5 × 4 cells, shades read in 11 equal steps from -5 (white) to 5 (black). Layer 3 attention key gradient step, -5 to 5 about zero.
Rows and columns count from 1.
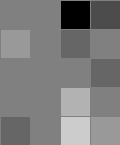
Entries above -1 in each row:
4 3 4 3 2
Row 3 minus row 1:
0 0 -5 -1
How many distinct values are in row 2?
3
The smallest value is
-3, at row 5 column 3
